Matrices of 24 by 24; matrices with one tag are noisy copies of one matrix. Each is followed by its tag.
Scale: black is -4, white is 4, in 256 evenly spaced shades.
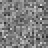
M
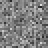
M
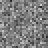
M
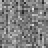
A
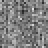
A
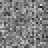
M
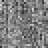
A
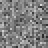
M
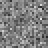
M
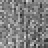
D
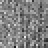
D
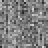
A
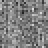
A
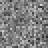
M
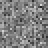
M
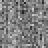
A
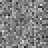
M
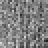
D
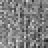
D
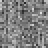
A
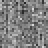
A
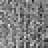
D
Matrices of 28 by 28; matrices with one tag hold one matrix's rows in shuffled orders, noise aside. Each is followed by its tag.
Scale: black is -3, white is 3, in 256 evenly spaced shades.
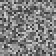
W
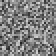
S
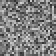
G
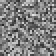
G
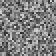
S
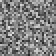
S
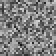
W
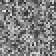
G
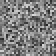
G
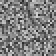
S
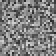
G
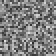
W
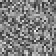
S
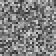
W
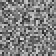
S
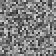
W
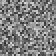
S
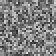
W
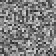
W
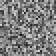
W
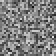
G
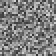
W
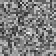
W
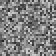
G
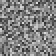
S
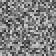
S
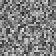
S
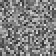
S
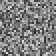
S
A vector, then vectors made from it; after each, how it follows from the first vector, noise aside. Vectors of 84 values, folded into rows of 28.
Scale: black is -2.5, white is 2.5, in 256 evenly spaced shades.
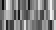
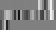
partly zeroed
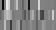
partly zeroed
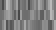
shrunk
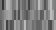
shrunk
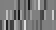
partly zeroed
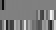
partly zeroed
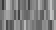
shrunk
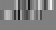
partly zeroed
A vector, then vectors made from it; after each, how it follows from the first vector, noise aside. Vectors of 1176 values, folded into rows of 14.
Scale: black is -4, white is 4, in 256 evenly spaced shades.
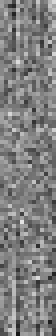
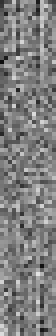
reversed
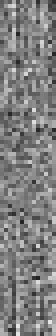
negated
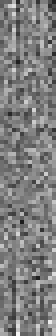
negated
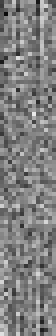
reversed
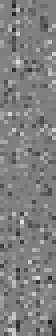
partly zeroed
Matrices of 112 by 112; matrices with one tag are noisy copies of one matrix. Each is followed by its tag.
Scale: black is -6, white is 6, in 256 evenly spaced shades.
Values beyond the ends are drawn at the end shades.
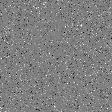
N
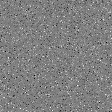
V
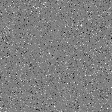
N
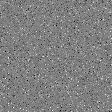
V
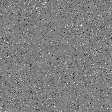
N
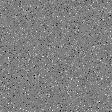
V
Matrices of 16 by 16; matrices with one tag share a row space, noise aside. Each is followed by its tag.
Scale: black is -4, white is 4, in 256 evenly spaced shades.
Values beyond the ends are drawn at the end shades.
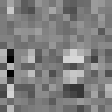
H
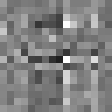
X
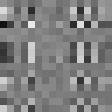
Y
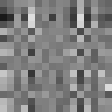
Y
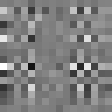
Y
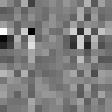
Y
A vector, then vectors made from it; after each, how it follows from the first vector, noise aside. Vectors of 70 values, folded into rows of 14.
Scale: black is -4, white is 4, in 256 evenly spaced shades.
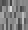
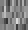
reversed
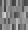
wrapped around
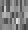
reversed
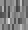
wrapped around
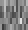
wrapped around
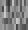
reversed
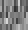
wrapped around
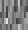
wrapped around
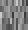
wrapped around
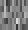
reversed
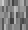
wrapped around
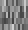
wrapped around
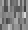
wrapped around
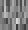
reversed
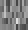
reversed
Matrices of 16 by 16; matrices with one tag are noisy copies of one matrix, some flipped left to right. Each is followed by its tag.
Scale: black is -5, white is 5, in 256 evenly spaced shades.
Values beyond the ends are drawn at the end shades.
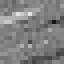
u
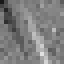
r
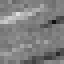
u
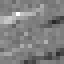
u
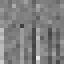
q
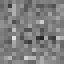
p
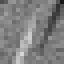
r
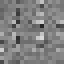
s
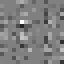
s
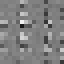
s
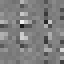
s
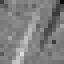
r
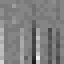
q
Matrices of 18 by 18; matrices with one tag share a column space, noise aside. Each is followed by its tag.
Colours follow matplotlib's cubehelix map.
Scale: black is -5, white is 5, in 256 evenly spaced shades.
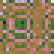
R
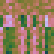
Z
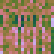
Z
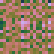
R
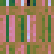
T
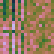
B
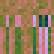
Z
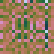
R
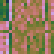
B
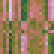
B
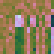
Z
